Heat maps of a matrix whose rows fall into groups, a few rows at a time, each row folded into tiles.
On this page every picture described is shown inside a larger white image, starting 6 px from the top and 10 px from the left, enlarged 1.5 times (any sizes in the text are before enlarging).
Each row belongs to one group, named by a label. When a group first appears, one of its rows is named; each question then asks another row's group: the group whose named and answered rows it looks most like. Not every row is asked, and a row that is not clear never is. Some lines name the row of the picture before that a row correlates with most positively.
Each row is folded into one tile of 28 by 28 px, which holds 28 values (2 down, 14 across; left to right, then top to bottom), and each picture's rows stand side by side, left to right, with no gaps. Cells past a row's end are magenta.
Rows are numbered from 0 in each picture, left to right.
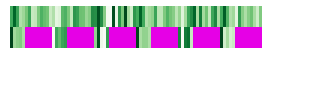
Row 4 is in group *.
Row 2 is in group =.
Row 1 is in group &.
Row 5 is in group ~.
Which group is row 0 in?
~
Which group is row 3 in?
~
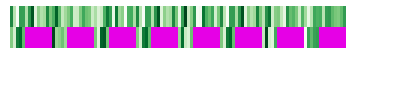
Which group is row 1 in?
~
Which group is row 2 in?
*
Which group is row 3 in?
*
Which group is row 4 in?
=
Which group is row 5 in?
*
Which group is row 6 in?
=
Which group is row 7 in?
&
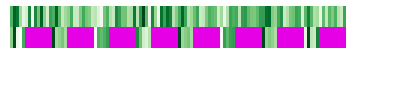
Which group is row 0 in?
=
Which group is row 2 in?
&
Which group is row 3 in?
=
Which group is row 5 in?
&
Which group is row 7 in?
=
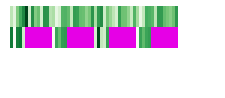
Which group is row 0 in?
*
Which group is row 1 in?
&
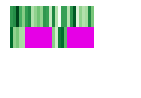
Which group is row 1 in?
*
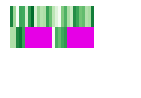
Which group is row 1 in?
&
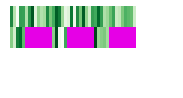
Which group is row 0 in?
*
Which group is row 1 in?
=
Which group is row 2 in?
~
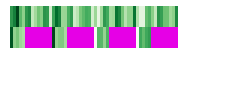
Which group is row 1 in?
~
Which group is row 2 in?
&
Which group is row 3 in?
&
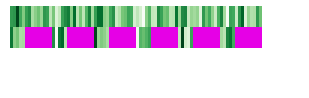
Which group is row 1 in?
*
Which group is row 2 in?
~
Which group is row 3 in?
&
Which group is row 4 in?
=
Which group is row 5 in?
*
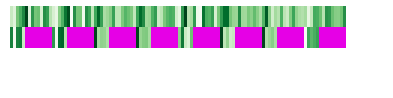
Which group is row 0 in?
*
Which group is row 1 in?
*
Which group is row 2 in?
~
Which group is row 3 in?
~
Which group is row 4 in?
=
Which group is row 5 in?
~
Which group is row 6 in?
~
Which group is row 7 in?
&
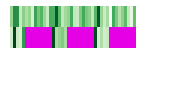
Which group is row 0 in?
=
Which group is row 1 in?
~
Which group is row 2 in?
~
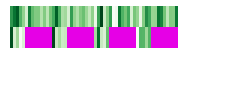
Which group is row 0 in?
~
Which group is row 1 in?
~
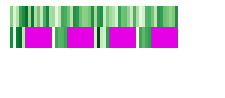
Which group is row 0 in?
*
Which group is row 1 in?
&
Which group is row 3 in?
&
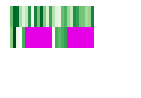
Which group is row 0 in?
=
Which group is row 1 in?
&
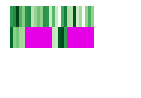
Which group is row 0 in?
~
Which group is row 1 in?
*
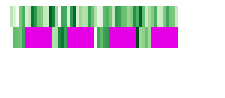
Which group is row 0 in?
&
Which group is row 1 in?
*
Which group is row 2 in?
&
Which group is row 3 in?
~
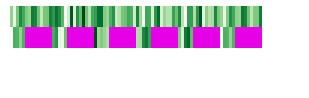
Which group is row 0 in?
&
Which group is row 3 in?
*
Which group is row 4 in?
*
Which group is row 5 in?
&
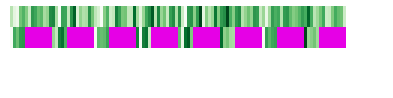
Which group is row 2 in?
&
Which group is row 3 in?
*
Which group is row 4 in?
*
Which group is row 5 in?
~
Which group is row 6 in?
&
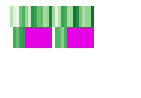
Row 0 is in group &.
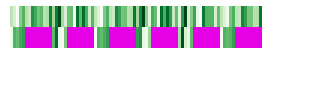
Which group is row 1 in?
=
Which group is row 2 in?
&
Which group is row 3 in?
=
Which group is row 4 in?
=
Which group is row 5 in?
&
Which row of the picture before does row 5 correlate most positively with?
0
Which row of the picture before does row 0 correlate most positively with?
0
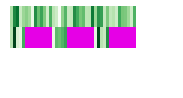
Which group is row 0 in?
=
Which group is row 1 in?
&
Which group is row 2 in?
=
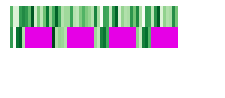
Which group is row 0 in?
*
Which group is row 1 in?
~
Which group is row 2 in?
*
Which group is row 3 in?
*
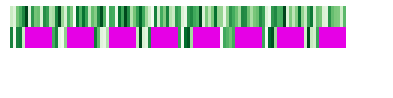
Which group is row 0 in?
*
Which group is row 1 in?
=
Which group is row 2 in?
=
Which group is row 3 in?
=
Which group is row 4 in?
*
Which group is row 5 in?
&
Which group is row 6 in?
*
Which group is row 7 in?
=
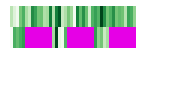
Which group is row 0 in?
&
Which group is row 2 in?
~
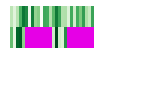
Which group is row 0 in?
*
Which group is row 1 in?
=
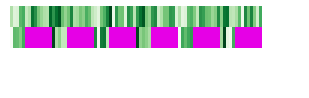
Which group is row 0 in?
&
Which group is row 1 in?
~
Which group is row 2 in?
*
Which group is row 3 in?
~
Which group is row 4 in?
&
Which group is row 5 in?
=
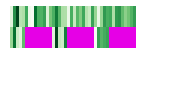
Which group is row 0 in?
=
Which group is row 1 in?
=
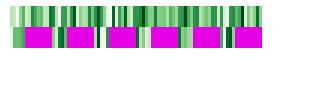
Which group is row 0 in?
&
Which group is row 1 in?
*
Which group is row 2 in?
=
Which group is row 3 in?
~
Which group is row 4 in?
~
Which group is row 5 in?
*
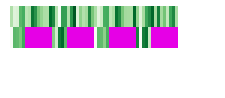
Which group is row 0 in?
&
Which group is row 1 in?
*
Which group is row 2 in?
&
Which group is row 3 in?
*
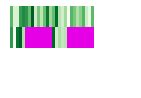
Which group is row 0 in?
*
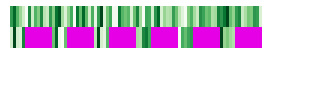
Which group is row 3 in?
*
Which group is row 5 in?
~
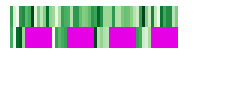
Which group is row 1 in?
&
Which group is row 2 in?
~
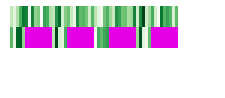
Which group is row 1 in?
=
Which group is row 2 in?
&
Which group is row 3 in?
=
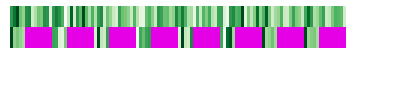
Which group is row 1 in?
=
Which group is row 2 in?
=
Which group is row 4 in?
=
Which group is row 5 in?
*
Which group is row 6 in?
~
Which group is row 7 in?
~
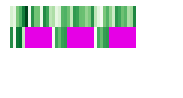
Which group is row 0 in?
*
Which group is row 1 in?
&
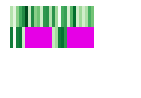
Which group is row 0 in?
*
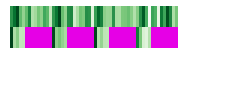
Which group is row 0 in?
~
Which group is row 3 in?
=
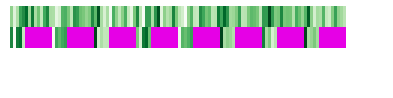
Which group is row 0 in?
*
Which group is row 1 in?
&
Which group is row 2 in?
~
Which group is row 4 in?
&
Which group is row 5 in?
~
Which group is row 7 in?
~
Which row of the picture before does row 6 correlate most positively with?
0
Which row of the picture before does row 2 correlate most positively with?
2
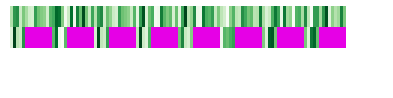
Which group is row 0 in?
=
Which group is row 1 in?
=
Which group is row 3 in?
=
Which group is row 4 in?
=
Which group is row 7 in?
*
